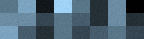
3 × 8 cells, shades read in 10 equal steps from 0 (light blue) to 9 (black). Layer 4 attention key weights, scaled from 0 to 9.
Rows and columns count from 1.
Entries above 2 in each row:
6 8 7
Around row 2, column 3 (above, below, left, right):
8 7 3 4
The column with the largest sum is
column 8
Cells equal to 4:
5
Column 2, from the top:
2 3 5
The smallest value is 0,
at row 1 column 4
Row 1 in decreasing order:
9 8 7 4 4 3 2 0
